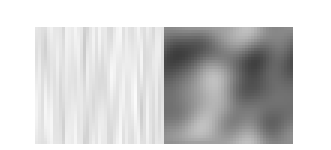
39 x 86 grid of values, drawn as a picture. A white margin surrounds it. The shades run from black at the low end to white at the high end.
It is made of 1 by 2 panels. Panel 1,1: very high, streaked downward, faint in contrast. Panel 1,2: middling, smooth, strong in contrast.
